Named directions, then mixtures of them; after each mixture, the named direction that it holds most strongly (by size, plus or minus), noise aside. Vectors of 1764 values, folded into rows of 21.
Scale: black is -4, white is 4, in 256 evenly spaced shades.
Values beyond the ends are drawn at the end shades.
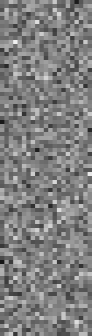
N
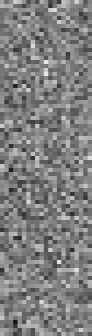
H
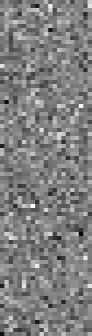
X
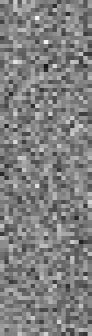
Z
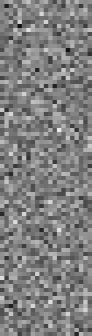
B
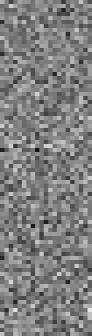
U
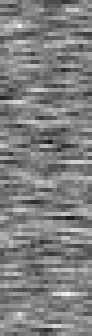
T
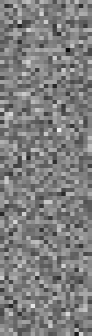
B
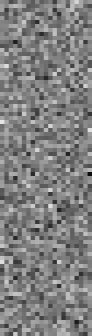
N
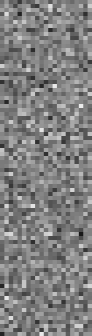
X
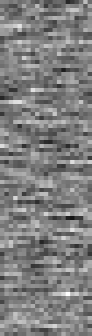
T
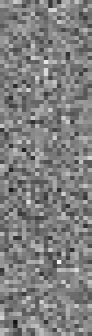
H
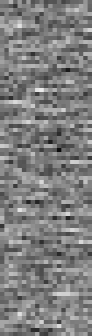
T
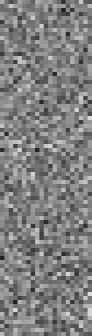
U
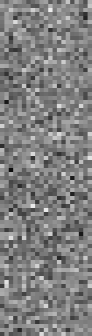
X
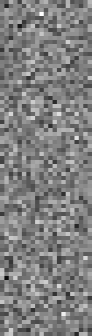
B
